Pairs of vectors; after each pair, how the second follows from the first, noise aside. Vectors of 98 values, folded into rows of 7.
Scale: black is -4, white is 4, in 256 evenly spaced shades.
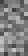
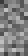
copied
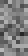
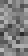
copied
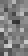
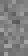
shrunk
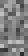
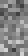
sign-scrambled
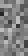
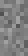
shrunk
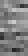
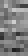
copied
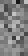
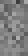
shrunk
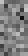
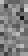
copied
